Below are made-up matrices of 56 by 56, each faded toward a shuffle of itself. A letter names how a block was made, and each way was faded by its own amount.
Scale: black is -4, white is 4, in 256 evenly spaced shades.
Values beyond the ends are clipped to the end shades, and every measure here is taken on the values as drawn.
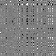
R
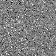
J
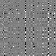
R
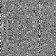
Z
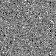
J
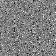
J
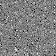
J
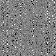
Z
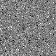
J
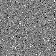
J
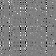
R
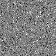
J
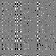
R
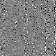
Z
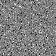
J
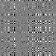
R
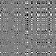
R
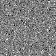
J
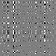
R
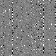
Z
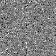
J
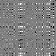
R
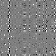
R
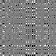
R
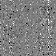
Z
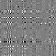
R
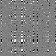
R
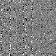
Z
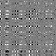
R
